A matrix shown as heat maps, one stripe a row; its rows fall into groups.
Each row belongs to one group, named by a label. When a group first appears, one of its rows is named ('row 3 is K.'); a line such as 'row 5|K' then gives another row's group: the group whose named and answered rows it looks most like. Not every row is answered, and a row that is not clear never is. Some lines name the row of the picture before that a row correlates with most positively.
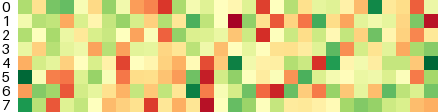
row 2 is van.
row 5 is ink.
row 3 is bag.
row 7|ink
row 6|bag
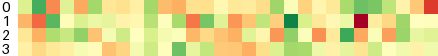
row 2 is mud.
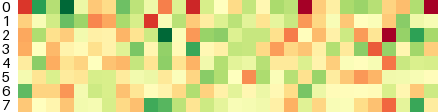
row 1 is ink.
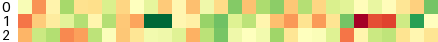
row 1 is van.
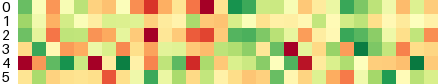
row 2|ink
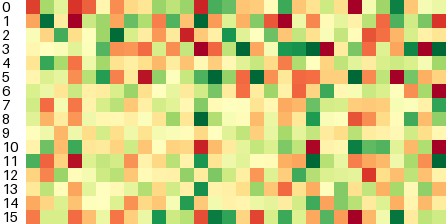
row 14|mud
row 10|ink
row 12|mud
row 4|bag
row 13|bag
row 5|van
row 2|mud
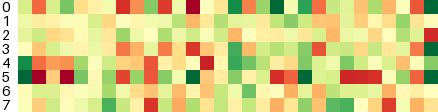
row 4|ink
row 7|mud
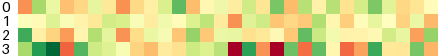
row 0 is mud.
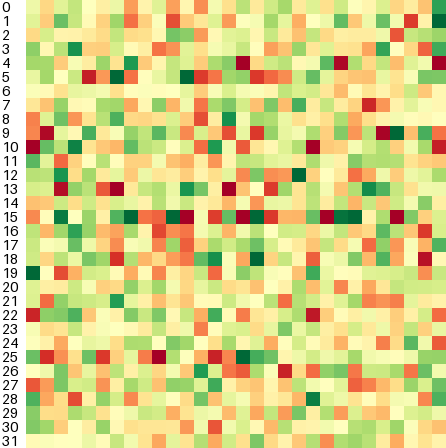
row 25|ink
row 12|bag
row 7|mud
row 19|ink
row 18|van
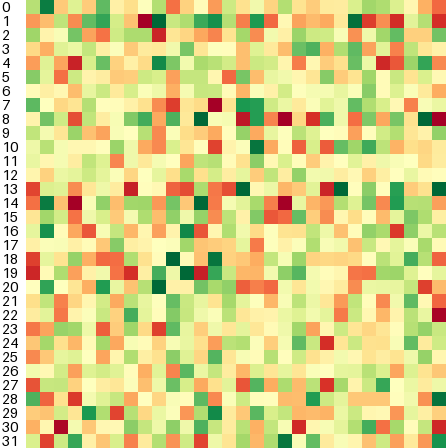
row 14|bag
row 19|mud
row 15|bag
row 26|van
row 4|van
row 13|bag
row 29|van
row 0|ink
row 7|ink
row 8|bag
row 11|van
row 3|mud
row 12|mud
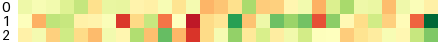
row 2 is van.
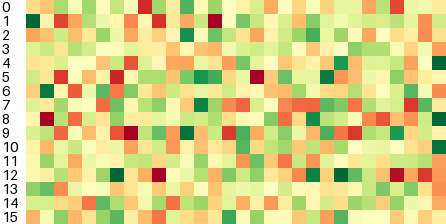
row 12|mud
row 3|ink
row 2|mud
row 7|bag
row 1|ink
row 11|bag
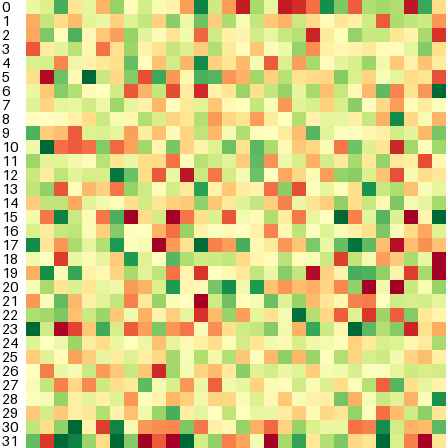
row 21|mud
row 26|ink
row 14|bag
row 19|ink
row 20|van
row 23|ink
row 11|van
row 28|bag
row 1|bag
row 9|ink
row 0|bag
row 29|van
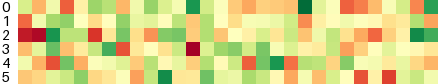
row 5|van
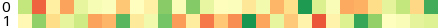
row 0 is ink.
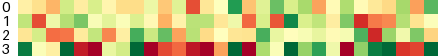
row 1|mud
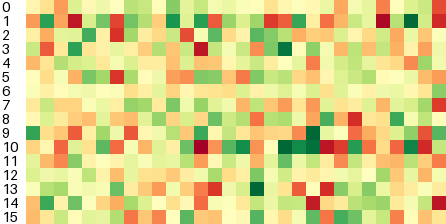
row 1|bag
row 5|van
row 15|mud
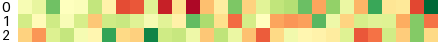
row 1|bag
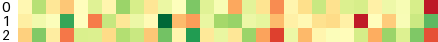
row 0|bag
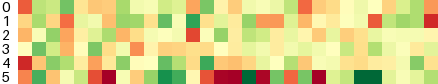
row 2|mud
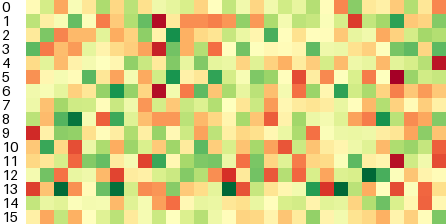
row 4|bag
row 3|ink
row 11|van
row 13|mud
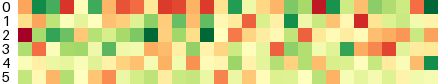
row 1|mud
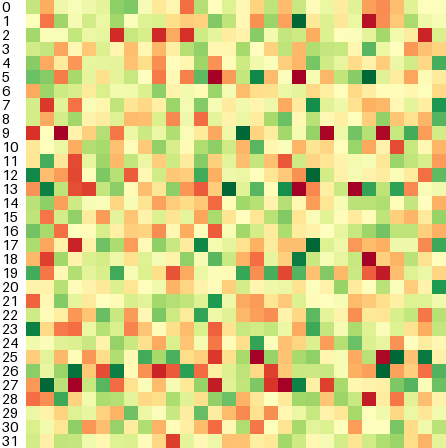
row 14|ink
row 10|van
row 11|bag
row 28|mud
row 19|mud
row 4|ink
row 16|ink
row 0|mud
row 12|ink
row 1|mud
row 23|ink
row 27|bag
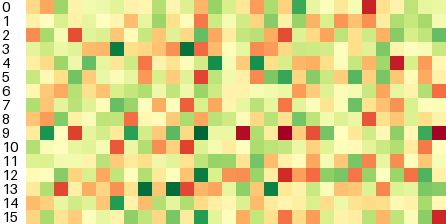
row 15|bag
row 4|van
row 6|bag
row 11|van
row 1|mud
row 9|bag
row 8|mud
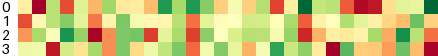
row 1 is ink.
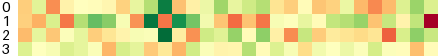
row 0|van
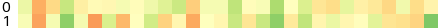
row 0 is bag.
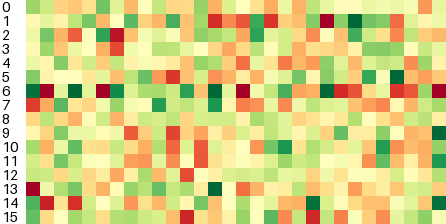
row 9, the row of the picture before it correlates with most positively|1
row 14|ink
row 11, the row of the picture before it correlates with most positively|1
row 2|van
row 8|van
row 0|ink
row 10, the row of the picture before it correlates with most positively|1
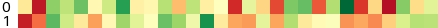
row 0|mud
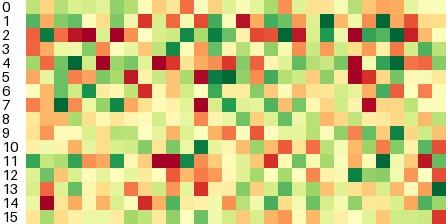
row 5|mud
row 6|van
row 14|ink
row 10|bag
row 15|bag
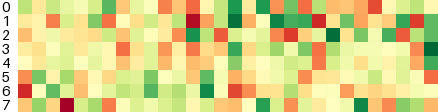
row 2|bag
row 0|mud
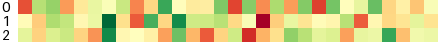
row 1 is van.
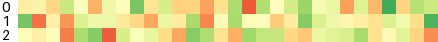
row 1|ink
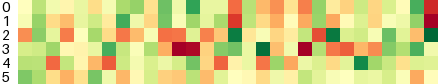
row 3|mud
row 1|bag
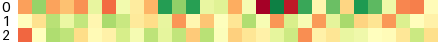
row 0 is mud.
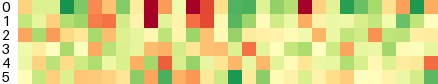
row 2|bag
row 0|ink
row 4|van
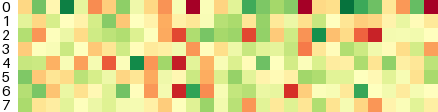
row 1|mud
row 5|ink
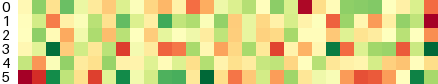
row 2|bag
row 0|ink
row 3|bag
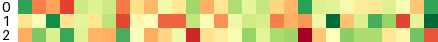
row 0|ink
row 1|bag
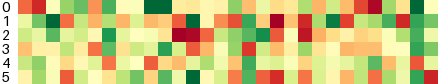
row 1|bag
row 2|mud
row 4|van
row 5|bag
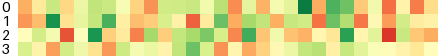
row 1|mud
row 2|van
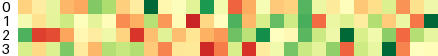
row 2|ink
